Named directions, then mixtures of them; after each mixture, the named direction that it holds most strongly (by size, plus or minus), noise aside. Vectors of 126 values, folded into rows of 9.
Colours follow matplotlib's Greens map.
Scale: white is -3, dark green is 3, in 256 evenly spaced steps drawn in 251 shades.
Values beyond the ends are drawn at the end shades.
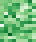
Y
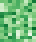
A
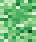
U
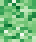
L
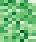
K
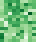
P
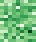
U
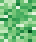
U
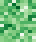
L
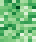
L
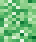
K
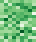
U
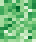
L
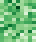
L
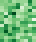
Y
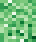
K
